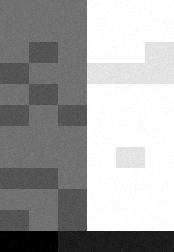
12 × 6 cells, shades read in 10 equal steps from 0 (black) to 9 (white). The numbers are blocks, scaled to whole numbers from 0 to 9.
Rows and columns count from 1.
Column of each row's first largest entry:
4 4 4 4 4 4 4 4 4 4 4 3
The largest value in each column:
4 4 4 9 9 9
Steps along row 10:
same down up same same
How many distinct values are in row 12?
2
